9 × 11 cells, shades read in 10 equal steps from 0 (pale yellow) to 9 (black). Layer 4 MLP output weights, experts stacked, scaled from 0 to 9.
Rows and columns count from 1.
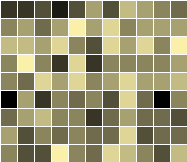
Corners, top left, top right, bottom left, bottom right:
7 5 4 2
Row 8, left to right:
3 6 4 5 4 5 5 1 6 5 5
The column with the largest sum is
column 6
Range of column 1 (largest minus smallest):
7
